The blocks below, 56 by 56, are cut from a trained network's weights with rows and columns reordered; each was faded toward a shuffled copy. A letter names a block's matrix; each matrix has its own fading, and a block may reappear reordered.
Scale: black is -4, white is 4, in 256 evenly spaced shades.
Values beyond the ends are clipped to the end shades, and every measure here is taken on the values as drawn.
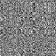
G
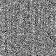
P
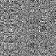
G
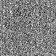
P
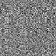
G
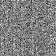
P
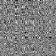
G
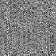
G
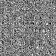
P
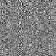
G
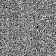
P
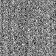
P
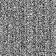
P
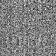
P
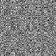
G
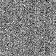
P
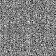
P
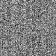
P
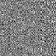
G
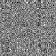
G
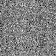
P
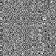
G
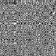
G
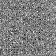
P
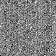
P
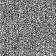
P
